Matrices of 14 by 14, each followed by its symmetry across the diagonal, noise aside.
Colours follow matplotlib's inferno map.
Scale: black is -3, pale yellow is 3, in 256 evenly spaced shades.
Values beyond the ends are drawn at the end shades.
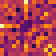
symmetric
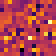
antisymmetric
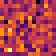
neither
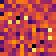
neither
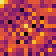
symmetric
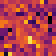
neither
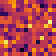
antisymmetric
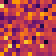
antisymmetric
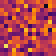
antisymmetric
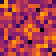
symmetric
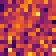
neither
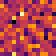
antisymmetric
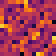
symmetric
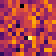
neither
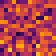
neither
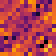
symmetric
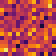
symmetric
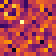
symmetric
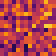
antisymmetric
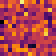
antisymmetric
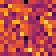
neither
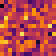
neither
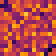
symmetric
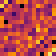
symmetric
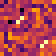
symmetric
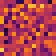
antisymmetric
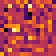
antisymmetric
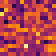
neither
